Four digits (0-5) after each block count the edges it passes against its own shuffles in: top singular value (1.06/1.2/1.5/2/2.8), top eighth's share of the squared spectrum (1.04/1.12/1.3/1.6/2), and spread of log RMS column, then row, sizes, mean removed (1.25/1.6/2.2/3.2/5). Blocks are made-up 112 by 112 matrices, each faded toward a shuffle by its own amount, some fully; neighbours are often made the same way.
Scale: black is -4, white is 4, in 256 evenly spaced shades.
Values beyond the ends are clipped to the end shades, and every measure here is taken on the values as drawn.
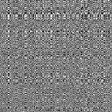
5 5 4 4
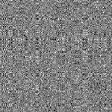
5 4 2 3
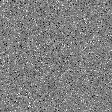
0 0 0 0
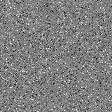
0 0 0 0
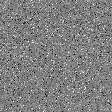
3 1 0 0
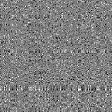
5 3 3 2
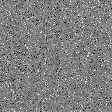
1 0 0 0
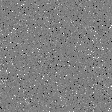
1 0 0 0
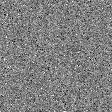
0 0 0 0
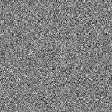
4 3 2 2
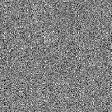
4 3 2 2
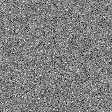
0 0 0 0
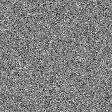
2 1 0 0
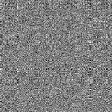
4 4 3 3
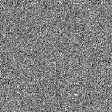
4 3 1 2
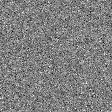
1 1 0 0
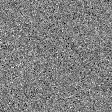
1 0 0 0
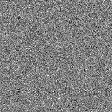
3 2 1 1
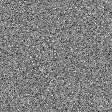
1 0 0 0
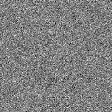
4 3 1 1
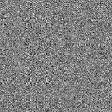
4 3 2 2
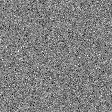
0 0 0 0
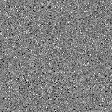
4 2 1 1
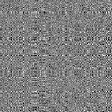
5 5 3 3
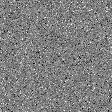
0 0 0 0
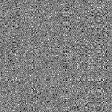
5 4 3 2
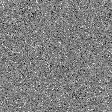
2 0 0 0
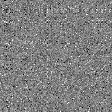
4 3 1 1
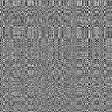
5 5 4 4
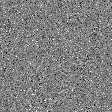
2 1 0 0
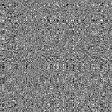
5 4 3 3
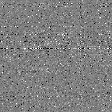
4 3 1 3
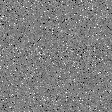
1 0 0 0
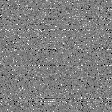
4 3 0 2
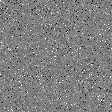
2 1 0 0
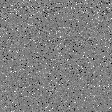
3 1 0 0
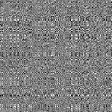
5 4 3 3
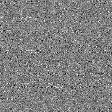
1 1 0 3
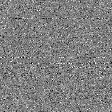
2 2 0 3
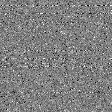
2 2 0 3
